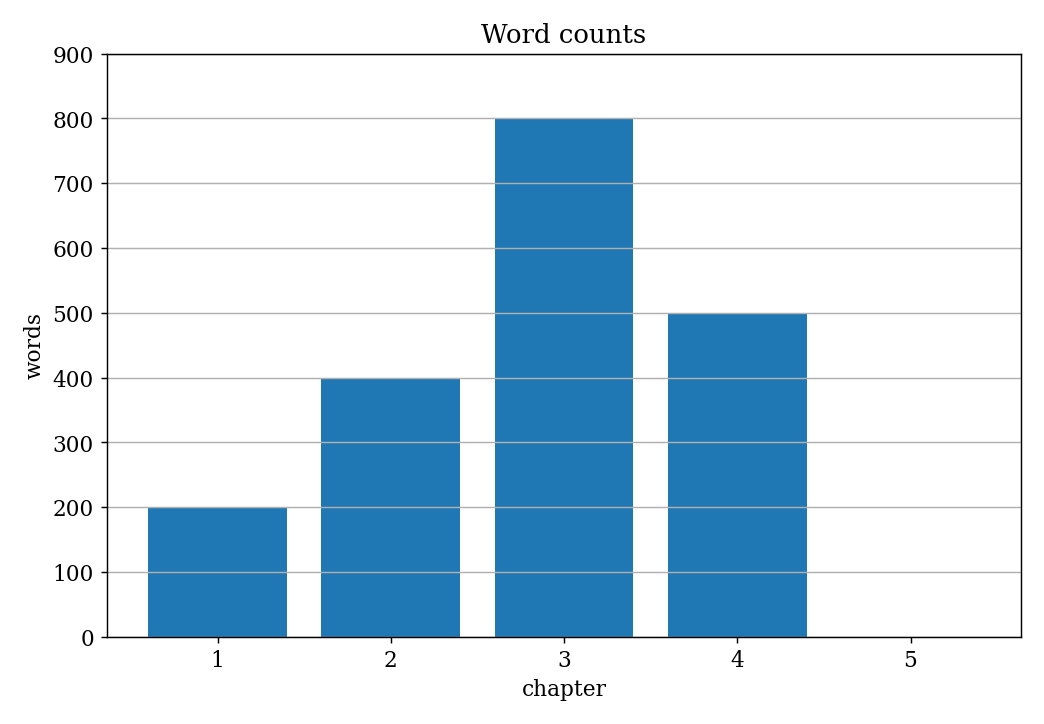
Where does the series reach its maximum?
3
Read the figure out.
Title: Word counts
x-axis: chapter, ticks 1 2 3 4 5
y-axis: words, ticks 0 100 200 300 400 500 600 700 800 900
Values:
200 400 800 500 0
